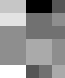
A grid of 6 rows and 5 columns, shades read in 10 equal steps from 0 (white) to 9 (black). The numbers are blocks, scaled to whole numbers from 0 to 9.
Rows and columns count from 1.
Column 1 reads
2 1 4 4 4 0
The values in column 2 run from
0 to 4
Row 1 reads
2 2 9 9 6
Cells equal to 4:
9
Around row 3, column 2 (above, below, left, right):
1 4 4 5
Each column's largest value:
4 4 9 9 6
